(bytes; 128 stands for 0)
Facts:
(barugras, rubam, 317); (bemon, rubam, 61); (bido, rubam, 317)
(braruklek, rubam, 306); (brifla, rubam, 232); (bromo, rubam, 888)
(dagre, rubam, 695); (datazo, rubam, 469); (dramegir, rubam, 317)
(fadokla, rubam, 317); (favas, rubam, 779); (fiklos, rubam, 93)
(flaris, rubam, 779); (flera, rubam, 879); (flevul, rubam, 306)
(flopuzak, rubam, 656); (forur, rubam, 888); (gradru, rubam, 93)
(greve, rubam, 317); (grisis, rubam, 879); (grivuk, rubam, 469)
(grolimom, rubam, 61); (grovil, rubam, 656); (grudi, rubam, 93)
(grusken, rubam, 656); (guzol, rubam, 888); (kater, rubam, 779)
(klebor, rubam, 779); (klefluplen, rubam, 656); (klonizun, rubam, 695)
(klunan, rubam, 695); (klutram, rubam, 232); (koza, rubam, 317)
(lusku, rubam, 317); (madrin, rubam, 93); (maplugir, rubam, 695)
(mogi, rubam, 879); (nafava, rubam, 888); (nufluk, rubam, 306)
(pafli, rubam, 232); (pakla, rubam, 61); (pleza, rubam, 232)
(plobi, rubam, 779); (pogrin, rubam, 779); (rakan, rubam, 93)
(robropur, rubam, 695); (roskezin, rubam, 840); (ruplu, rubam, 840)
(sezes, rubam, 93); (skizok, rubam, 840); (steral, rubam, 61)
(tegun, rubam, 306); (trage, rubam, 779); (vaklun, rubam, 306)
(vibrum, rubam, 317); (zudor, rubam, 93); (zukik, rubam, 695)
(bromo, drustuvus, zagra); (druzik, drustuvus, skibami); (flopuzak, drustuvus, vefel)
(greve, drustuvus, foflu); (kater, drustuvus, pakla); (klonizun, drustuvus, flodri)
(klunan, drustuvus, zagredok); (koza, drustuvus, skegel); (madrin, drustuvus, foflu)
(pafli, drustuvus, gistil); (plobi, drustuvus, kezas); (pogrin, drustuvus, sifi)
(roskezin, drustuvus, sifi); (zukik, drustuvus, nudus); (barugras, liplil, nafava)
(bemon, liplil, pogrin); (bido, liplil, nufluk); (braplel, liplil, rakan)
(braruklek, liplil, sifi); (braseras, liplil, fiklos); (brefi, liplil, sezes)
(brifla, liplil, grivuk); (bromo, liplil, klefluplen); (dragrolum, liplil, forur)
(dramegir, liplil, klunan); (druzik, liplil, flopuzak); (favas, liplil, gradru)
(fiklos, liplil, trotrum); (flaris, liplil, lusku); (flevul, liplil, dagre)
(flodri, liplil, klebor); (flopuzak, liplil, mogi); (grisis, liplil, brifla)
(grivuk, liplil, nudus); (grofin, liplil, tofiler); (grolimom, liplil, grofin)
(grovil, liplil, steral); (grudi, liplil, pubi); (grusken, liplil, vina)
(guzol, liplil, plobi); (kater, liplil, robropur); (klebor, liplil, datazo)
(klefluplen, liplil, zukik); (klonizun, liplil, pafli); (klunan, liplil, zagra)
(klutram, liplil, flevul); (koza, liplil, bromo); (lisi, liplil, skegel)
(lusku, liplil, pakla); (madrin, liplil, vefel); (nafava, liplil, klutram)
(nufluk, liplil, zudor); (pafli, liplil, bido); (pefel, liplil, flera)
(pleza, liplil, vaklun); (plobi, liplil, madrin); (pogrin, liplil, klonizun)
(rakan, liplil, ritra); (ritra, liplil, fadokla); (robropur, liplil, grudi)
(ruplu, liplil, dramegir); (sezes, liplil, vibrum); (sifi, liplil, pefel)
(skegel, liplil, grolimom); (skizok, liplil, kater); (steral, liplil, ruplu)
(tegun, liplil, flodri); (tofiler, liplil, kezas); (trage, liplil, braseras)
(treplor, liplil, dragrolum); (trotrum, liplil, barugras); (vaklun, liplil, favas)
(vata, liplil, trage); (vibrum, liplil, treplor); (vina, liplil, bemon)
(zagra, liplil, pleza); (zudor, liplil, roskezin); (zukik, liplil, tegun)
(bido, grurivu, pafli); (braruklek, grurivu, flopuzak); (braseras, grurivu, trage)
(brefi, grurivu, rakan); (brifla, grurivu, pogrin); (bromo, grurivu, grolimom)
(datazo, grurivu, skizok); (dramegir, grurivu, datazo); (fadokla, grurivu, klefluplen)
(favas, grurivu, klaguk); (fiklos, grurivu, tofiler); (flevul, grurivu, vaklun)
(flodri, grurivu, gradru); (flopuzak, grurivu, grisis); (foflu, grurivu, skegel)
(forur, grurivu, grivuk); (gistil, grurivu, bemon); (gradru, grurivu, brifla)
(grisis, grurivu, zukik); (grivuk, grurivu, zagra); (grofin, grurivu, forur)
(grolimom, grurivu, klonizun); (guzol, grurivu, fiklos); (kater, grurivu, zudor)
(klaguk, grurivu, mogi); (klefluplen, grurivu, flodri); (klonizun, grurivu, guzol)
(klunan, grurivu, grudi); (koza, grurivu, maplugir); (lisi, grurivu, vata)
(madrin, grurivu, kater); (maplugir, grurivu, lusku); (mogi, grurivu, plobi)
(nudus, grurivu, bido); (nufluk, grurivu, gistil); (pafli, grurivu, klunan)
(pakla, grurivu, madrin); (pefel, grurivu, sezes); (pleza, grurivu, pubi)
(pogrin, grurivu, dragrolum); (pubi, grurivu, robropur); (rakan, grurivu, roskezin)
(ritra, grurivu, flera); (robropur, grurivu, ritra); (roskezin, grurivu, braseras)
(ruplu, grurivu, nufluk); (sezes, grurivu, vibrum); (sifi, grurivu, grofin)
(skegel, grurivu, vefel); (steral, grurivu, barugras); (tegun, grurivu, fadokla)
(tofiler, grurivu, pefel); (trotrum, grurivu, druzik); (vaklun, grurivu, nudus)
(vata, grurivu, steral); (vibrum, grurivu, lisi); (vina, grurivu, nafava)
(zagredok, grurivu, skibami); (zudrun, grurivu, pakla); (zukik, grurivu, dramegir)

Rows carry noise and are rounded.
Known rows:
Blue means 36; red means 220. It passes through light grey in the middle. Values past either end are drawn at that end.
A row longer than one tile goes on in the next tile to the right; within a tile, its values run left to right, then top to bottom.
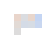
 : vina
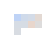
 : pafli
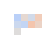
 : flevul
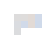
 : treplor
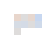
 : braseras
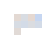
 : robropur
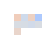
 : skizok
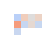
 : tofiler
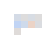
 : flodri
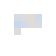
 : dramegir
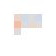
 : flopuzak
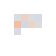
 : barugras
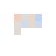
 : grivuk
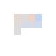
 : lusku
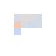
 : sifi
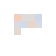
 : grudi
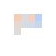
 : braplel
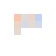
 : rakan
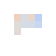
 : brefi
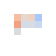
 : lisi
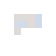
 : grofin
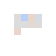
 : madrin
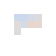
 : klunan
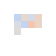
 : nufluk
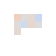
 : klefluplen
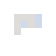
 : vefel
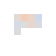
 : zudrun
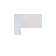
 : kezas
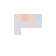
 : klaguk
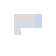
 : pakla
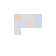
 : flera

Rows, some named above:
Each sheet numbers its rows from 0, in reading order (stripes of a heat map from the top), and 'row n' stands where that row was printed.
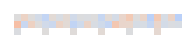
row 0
barugras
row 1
nafava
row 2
flodri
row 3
vaklun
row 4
flaris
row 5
braruklek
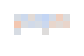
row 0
koza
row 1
greve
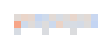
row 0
vibrum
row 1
kezas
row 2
pakla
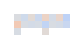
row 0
koza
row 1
brifla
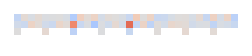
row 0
nafava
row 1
tegun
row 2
grolimom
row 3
trotrum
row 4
fiklos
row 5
klunan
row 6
ruplu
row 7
brifla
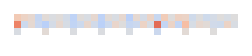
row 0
sezes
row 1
dragrolum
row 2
pleza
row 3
bido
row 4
klutram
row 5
fiklos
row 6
flopuzak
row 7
zagra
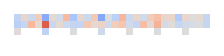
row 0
gradru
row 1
klonizun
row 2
dagre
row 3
roskezin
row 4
zudor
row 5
steral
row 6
bemon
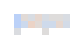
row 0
bido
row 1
pubi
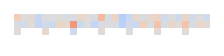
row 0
mogi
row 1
tegun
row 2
pefel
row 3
grisis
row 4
klebor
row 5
flopuzak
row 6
flopuzak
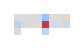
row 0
dragrolum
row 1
bromo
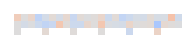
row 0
trage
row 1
datazo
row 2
forur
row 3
druzik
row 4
pogrin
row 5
foflu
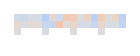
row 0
zukik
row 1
favas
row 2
flaris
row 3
flaris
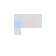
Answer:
flodri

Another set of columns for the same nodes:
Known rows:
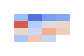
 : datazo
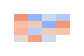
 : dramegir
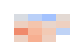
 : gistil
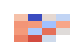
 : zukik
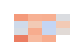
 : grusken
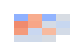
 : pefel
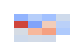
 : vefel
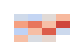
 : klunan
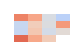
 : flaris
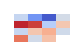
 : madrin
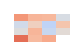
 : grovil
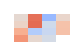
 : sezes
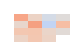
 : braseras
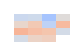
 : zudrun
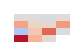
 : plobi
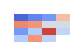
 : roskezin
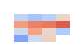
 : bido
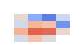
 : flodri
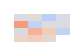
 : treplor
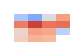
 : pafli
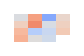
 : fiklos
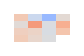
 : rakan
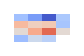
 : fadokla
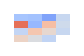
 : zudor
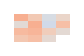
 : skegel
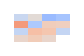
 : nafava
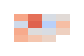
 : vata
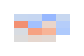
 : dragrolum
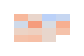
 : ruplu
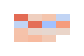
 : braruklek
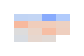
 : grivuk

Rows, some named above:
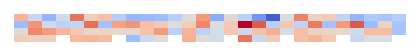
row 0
brifla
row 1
braruklek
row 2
flevul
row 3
fiklos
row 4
madrin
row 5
braruklek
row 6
flera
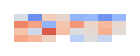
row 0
flopuzak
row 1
favas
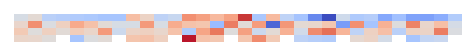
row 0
grolimom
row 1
nufluk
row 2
ruplu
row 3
druzik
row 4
grisis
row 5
gradru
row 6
klebor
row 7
pakla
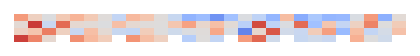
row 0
koza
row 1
bemon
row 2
bemon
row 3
favas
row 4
pogrin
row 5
dagre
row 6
fiklos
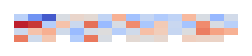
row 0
madrin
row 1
sifi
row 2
klutram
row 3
brifla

